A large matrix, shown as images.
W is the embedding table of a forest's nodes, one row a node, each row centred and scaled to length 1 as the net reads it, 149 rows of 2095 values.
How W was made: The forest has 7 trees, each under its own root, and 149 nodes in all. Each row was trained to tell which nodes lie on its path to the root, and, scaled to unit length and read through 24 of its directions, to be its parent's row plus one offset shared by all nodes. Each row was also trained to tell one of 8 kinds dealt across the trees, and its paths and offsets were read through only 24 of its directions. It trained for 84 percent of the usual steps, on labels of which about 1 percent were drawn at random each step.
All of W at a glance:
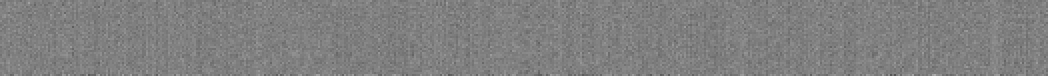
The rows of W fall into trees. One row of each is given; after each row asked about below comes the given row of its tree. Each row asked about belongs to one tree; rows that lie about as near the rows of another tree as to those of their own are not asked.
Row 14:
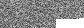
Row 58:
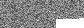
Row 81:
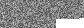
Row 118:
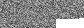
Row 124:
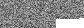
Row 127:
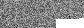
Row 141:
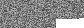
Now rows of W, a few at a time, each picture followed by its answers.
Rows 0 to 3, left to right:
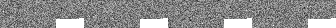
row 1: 14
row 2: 58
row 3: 127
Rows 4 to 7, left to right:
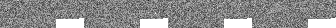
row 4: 124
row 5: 141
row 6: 141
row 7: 14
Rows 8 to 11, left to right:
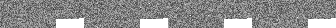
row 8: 141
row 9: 118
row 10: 58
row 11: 58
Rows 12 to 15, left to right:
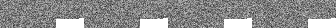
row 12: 127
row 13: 118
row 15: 118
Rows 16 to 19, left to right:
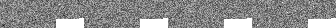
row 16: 81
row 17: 124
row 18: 14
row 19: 58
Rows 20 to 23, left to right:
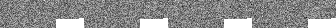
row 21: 127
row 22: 58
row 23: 118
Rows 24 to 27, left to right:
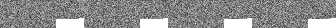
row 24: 81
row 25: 127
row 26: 127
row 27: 118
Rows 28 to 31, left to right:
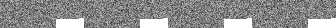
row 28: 58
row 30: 127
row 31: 58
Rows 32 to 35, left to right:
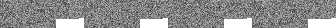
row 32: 81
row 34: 118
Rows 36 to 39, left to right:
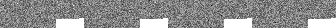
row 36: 58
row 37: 124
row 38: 81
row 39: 118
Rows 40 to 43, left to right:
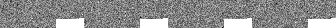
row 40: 118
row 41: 141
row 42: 127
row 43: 58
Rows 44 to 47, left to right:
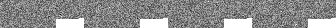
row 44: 81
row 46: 127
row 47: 141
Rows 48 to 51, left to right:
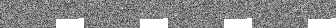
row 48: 81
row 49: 124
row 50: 58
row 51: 58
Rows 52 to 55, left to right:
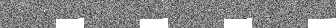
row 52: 14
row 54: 118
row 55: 118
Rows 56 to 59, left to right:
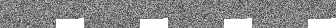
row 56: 127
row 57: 14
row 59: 118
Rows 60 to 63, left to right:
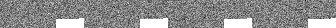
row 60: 81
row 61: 124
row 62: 141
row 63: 141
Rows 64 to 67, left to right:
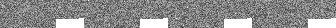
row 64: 14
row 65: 118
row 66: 141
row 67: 127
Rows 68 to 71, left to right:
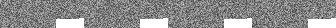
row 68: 127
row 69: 58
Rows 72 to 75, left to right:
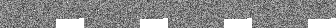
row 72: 141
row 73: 124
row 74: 58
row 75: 81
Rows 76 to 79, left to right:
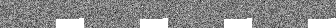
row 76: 124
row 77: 127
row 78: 81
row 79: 118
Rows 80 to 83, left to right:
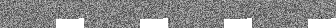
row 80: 127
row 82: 141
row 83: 127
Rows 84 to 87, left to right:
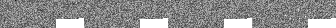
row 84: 81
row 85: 127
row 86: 141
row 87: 124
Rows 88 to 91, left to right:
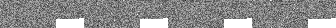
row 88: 141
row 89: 127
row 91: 58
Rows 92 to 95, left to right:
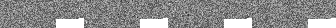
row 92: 81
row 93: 81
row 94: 81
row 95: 14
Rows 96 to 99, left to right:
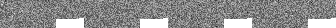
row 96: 14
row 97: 127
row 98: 141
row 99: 118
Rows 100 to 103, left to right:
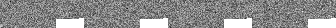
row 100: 118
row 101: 124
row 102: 81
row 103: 58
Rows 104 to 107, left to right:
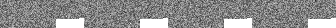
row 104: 81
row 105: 81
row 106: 127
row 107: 81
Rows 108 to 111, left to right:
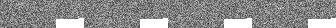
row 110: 81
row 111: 81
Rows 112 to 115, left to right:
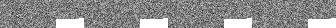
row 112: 118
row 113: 58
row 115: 81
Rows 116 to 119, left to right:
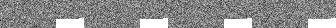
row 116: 58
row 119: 127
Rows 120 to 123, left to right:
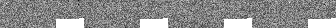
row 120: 127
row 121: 81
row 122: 127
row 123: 118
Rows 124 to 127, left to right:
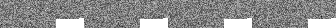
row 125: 127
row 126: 127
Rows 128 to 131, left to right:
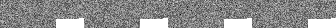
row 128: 81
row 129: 118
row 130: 127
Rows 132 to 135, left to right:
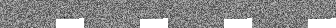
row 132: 124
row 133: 141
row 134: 141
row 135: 118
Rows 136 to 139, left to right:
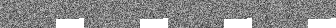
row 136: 58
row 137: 127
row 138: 81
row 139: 14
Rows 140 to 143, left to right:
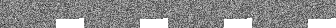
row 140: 81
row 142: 141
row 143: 81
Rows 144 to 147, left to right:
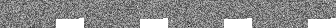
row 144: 81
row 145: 141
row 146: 127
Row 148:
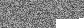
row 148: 58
